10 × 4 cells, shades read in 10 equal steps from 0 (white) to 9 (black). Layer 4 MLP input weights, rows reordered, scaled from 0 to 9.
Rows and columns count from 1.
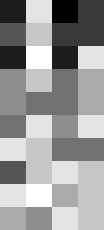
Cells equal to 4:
4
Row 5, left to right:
4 5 5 3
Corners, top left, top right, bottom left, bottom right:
8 7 3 2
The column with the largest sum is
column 3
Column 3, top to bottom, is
9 7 8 5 5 4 5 1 3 1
